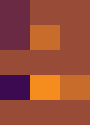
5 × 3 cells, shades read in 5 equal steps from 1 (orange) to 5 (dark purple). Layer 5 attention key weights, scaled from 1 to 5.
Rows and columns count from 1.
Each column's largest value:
5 3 3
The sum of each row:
10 9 9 8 9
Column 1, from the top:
4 4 3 5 3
